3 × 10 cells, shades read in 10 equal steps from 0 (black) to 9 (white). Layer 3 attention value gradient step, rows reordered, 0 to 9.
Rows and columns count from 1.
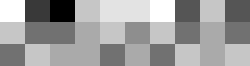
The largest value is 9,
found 2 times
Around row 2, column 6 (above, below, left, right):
8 6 7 7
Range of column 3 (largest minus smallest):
6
